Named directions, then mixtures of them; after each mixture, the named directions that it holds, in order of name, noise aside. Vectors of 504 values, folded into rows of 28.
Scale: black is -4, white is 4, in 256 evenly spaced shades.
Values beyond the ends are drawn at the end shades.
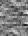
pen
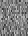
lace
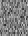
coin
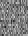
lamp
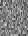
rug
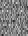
lamp, rug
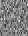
coin, lamp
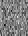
coin, lace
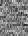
pen, rug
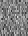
lace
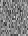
rug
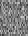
coin, lamp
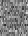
coin, pen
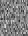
coin, lamp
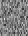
coin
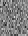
rug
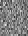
rug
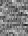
pen, rug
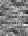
pen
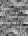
pen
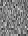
rug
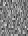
rug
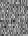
lamp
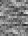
pen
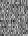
lamp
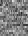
pen, rug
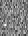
coin, rug
